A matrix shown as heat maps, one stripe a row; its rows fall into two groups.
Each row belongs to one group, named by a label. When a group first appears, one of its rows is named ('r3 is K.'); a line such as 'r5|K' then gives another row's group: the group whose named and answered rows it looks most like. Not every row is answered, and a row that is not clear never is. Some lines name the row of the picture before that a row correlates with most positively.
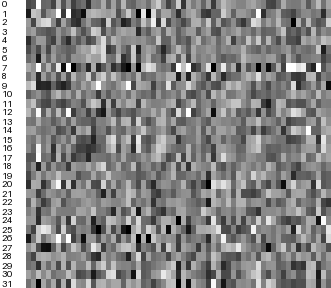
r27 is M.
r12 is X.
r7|X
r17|X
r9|M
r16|X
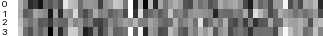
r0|M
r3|M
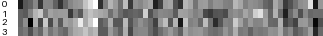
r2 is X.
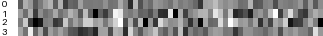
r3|X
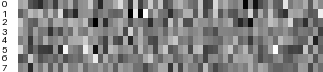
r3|M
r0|M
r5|M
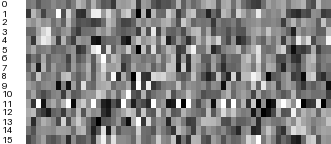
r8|X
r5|M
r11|X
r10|M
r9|M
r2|X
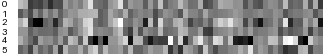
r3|M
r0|M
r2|M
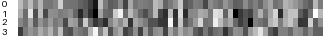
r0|X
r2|X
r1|X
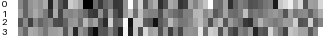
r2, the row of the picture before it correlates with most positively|2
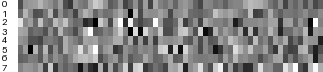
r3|M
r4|M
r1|M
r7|X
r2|X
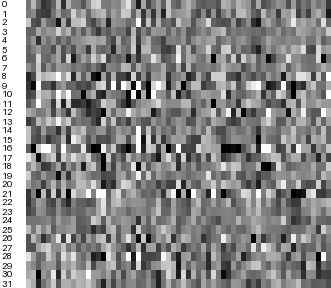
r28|X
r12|X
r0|M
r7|X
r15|M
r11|X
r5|X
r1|M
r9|X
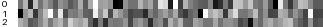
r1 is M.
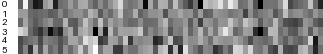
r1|M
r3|M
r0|M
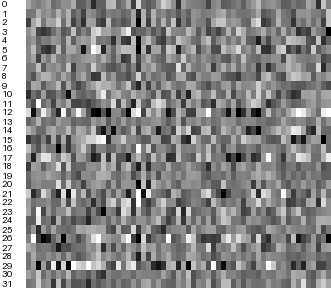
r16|M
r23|X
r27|M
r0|X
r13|X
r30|X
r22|X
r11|X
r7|X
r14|X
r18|M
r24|X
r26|M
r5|M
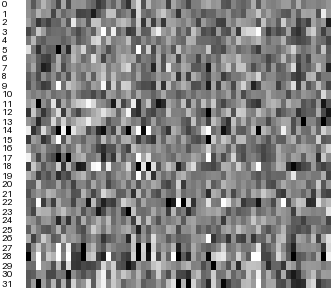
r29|X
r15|M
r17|M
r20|X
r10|X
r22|X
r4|M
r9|M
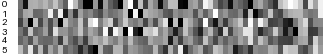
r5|X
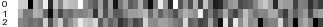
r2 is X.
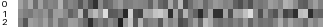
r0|X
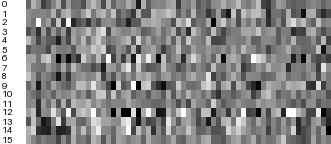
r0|M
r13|M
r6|M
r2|X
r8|M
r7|X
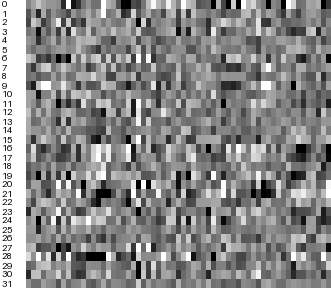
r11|M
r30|M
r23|M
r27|M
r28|X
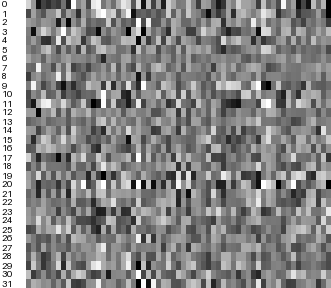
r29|M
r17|M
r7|X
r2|M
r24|X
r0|M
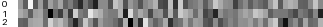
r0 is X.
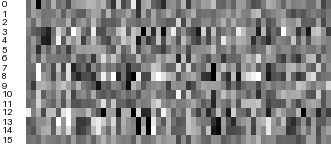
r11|X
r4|M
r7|X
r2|X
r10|X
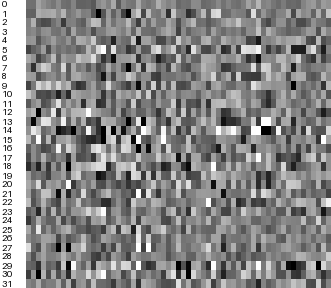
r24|X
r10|M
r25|X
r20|X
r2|M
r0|X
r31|X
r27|M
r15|X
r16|M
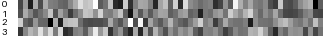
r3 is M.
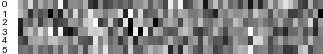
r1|M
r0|X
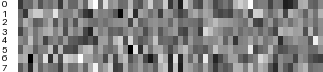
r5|M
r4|X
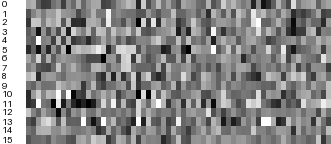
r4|X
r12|M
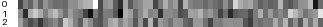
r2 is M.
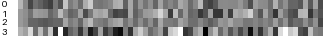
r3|X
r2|M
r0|M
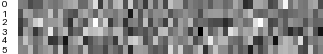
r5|X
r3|M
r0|M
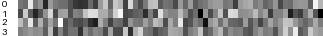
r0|X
